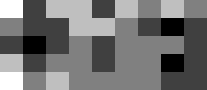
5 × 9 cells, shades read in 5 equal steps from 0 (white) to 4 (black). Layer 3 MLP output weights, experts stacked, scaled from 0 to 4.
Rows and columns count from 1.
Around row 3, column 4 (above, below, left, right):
1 2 3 3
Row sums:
14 22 24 22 17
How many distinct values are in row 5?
4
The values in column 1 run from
0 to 3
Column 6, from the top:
1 2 2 2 2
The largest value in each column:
3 4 3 2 3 2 3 4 3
